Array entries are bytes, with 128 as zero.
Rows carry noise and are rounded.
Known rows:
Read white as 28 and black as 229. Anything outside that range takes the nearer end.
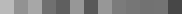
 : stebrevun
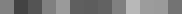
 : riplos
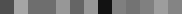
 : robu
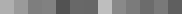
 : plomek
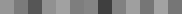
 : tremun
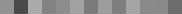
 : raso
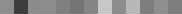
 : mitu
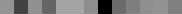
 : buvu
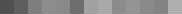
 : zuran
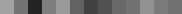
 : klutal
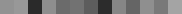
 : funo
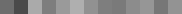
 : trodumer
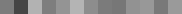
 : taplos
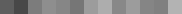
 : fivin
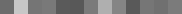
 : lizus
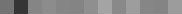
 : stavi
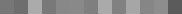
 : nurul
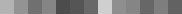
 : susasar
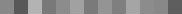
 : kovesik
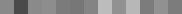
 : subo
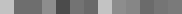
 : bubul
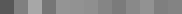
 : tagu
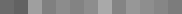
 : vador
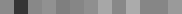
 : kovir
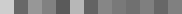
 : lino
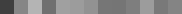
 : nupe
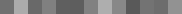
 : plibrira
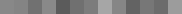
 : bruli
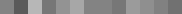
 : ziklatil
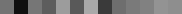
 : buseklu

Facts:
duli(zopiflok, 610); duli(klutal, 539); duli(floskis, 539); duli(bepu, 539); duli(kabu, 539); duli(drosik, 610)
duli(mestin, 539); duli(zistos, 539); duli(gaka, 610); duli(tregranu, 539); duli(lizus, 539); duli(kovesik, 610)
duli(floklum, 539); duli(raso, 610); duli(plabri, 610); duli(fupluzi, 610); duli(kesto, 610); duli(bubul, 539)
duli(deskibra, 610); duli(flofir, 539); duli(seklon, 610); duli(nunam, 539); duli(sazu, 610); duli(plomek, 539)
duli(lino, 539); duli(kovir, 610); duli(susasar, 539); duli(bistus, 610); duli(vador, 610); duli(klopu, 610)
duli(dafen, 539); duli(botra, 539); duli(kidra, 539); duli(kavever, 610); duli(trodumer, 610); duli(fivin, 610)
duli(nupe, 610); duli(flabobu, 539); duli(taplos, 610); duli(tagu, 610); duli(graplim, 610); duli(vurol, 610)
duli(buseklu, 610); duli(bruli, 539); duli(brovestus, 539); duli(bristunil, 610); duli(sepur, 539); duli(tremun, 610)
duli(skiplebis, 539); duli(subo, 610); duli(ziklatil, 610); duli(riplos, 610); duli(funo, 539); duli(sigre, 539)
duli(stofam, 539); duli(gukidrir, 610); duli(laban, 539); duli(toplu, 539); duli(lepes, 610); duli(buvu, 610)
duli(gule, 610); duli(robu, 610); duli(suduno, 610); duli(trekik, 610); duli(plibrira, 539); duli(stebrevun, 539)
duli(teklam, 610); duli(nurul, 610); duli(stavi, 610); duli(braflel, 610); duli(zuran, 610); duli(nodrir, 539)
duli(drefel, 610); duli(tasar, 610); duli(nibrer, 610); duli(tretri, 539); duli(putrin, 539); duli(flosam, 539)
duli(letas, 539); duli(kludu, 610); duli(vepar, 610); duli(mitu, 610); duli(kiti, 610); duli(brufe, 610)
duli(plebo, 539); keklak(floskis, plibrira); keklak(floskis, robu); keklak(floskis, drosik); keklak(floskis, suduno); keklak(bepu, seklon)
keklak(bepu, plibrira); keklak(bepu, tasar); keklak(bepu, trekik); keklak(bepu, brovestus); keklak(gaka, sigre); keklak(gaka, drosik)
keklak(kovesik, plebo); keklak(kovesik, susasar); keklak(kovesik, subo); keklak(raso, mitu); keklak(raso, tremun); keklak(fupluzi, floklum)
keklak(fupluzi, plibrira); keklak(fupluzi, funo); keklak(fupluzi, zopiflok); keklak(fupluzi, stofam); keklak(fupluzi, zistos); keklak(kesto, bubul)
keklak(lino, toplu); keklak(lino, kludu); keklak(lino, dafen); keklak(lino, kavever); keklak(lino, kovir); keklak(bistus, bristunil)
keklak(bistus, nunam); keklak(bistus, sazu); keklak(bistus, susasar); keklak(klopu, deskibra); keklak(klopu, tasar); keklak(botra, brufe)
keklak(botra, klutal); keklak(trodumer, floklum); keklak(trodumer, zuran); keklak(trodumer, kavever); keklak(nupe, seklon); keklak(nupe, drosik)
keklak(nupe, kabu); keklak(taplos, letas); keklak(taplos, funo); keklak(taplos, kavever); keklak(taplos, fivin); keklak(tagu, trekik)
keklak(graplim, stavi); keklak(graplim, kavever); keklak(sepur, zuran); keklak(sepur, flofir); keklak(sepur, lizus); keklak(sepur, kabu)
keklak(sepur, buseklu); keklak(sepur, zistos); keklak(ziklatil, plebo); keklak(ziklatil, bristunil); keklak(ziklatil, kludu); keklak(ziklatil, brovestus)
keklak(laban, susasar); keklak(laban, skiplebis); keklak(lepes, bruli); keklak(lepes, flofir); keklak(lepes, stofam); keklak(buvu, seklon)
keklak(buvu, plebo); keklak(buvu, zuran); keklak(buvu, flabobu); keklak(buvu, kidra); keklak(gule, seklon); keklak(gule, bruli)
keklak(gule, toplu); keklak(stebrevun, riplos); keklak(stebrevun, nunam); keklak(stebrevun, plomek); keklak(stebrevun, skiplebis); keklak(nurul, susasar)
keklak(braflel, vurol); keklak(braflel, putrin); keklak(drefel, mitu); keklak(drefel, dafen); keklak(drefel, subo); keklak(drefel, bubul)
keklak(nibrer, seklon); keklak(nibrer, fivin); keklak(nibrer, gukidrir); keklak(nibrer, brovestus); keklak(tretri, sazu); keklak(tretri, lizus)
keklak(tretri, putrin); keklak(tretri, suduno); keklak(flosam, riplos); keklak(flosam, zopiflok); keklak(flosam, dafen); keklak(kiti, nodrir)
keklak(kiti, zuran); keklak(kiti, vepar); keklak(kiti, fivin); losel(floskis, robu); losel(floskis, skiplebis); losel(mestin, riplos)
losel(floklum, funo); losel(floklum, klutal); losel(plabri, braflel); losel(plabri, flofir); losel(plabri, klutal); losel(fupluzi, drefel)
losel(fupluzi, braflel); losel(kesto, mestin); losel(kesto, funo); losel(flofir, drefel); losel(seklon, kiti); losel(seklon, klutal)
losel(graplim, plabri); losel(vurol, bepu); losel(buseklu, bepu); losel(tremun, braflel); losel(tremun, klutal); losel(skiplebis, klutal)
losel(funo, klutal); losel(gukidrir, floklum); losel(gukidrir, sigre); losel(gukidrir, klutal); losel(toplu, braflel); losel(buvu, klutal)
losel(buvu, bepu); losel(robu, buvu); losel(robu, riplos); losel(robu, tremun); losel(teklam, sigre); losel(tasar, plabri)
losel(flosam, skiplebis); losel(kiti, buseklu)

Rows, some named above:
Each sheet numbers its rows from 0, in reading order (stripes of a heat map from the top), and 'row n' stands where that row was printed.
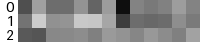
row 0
robu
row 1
fupluzi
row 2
vepar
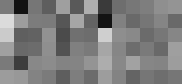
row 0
buseklu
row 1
flosam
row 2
dafen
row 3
letas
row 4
stavi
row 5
tregranu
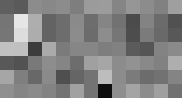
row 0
vepar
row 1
tretri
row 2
tretri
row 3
toplu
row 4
zuran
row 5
plebo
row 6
kesto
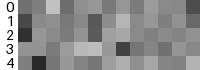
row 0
bistus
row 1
sazu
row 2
drosik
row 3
graplim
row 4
kavever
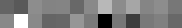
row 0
bristunil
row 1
floskis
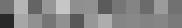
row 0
plabri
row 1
suduno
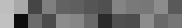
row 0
skiplebis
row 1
bepu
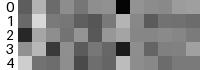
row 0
gukidrir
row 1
putrin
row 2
suduno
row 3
floklum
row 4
bubul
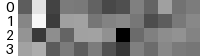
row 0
sigre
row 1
flofir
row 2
buvu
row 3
mestin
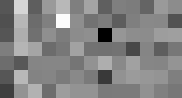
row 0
tasar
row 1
braflel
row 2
gukidrir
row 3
sepur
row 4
zopiflok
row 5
teklam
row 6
gaka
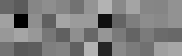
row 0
zopiflok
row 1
kiti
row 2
botra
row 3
seklon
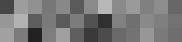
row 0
sazu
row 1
mestin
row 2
klutal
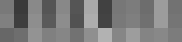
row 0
vurol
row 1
vurol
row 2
brufe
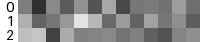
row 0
vurol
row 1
drefel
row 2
toplu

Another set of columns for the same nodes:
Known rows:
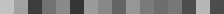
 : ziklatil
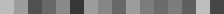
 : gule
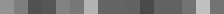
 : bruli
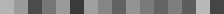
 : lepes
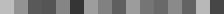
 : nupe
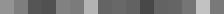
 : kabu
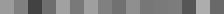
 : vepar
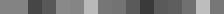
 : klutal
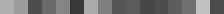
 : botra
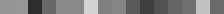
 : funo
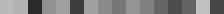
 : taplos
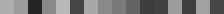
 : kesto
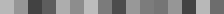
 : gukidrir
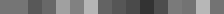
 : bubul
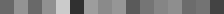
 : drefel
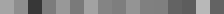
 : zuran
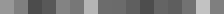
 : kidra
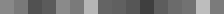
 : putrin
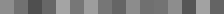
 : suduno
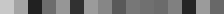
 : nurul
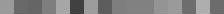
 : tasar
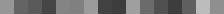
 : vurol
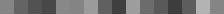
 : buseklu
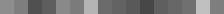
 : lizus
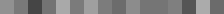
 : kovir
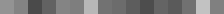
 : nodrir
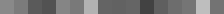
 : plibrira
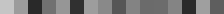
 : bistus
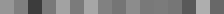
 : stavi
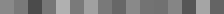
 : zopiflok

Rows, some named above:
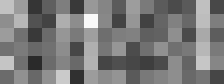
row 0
buvu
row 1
sigre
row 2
robu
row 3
flofir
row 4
skiplebis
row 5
drefel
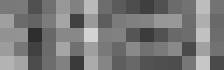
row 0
dafen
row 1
tasar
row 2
funo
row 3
sazu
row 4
sepur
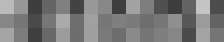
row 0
kiti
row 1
tremun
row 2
bristunil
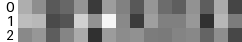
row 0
gaka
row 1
teklam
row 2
braflel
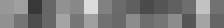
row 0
floklum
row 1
suduno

